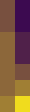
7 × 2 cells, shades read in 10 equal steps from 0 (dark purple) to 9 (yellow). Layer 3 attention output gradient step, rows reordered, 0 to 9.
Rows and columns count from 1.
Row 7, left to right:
5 9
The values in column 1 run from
3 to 5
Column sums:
27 19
